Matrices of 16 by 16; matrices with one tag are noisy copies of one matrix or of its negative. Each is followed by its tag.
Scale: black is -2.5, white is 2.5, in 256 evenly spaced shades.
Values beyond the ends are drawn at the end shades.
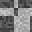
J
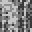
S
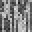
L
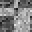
J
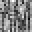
L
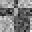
J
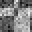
J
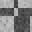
J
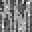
L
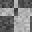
J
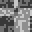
J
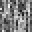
L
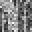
S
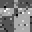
J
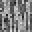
L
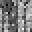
S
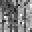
S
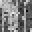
S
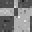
J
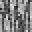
L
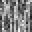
L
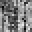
S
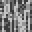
L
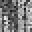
S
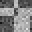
J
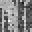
S
